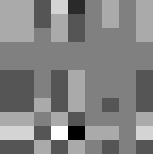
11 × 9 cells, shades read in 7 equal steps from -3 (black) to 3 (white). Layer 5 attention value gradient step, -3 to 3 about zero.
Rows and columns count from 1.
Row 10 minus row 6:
3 3 -1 4 -4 1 1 0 3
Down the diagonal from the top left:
1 1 0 0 0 0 0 0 1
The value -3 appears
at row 10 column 5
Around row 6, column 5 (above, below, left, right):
0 1 -1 0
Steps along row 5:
same same same same same same same same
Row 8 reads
-1 -1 1 -1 1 0 -1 0 -1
